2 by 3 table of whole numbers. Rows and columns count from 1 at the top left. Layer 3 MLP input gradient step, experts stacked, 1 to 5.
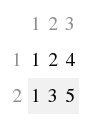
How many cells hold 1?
2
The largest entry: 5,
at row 2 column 3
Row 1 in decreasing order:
4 2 1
